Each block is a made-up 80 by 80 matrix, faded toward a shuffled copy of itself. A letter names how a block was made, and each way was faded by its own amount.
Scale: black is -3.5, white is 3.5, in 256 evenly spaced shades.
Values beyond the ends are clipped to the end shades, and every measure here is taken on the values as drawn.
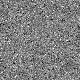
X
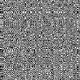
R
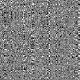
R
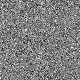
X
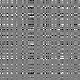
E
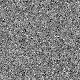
X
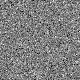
X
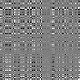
E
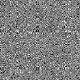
R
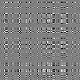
E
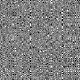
R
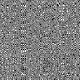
R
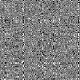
R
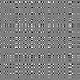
E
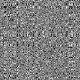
R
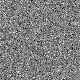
X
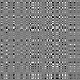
E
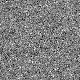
X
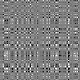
E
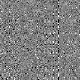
R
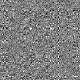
R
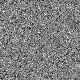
X
